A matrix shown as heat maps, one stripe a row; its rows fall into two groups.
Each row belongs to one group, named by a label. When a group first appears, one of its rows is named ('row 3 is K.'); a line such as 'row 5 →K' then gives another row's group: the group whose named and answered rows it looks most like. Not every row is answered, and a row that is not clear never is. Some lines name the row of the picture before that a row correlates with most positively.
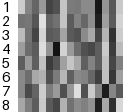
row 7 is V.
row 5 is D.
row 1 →D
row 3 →D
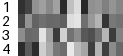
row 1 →V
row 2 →V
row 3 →D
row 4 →V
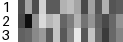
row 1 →D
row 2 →V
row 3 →V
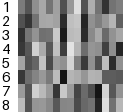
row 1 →V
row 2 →V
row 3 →V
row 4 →V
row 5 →D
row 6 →V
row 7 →D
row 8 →D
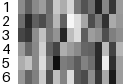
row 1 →D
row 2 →V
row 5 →D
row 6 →D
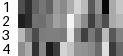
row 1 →V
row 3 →D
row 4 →D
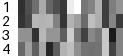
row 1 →V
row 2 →V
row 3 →D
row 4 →D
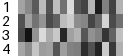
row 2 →D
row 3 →V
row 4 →D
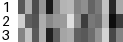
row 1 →D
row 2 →D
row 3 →D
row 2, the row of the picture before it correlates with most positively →1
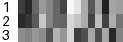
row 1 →V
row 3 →D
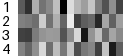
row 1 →V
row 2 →D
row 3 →V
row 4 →D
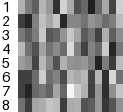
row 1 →D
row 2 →V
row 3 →D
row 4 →D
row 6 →V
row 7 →V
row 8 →V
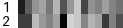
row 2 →V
